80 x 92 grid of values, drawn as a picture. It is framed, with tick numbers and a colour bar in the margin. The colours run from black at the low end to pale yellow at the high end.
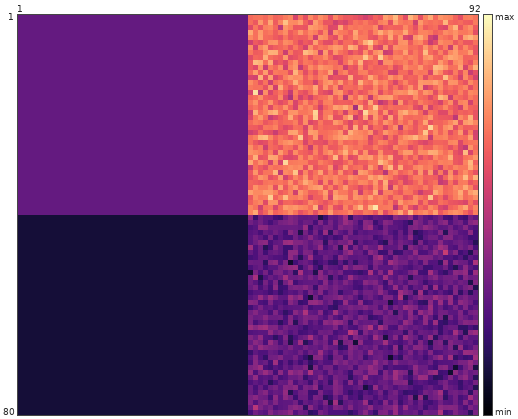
The table splits into 2 rows of 2 panels. Panel 1,1: low, flat. Panel 1,2: high, fine-grained. Panel 2,1: very low, flat. Panel 2,2: low, fine-grained.
